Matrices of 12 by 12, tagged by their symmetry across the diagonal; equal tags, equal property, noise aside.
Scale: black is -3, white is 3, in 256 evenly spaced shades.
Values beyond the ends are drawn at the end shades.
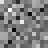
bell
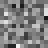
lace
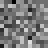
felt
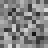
bell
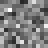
felt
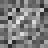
bell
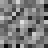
bell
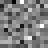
felt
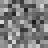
felt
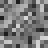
bell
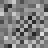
bell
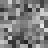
lace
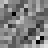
bell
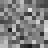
lace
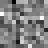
lace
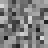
felt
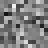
lace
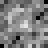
bell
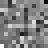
lace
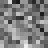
felt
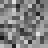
felt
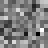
felt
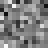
lace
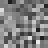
lace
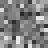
bell
